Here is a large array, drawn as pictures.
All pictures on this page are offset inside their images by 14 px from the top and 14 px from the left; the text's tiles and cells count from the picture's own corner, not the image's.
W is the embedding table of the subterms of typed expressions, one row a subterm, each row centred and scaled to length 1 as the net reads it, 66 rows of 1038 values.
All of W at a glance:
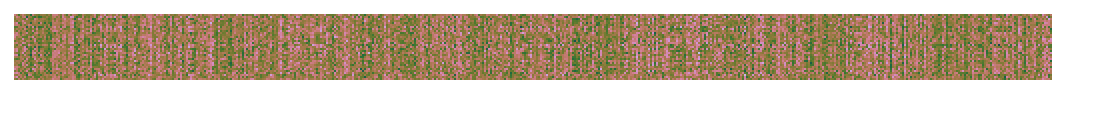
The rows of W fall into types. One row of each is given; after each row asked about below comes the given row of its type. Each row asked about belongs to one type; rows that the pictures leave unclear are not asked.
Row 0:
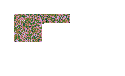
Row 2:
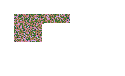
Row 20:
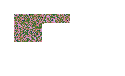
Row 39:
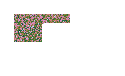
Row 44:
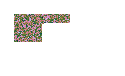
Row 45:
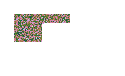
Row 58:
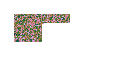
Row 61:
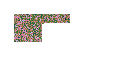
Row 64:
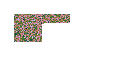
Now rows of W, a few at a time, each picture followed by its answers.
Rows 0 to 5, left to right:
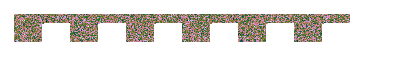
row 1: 45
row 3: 61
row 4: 58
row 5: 44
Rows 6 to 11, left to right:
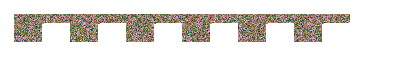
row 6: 20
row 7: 64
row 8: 0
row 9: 39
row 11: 58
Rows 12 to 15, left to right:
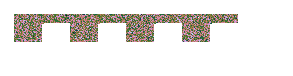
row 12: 2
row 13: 2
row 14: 44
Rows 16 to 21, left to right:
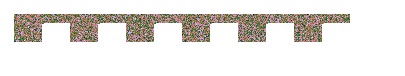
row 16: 64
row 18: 20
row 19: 58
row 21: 58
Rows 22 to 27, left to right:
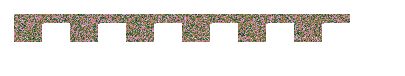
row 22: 39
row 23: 58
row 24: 20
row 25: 45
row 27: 61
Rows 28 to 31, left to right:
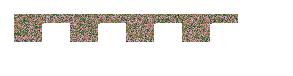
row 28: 20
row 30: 44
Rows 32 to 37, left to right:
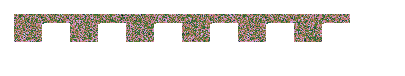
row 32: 2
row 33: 2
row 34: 20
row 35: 20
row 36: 2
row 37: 39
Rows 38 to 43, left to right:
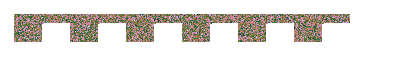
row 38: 45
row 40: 0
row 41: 0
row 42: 44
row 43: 39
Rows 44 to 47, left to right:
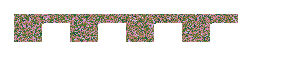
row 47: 44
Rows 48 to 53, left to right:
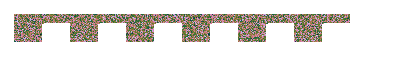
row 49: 2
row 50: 20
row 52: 64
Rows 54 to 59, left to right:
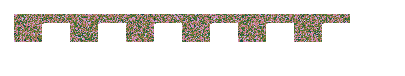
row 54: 58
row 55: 39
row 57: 44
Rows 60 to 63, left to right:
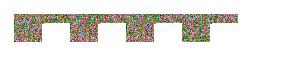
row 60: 44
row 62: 61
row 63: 0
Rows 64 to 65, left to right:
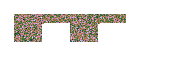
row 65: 61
